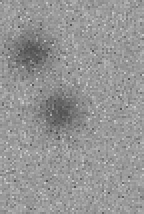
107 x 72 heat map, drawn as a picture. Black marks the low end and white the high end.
Two dips sink into the field. On average the colour sits 60% of the way up the scale. The halves do not mirror each other.
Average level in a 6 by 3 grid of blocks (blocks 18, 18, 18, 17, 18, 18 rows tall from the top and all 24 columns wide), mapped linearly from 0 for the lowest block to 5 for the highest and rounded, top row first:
4 5 5 / 0 4 5 / 4 3 5 / 4 1 5 / 5 5 5 / 5 5 5
